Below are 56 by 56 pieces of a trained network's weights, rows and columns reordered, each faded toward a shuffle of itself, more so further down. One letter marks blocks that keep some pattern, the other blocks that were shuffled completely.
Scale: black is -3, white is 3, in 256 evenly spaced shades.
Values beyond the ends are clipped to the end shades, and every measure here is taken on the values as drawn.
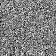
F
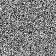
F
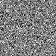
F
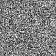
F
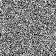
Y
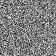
F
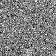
F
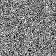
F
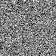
Y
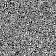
F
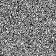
Y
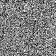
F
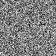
Y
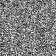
F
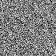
Y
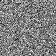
Y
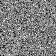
Y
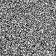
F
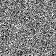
Y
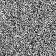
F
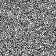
F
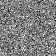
F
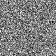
F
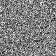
Y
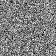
Y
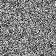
Y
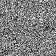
F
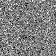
Y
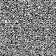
F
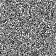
Y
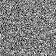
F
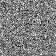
Y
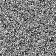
Y
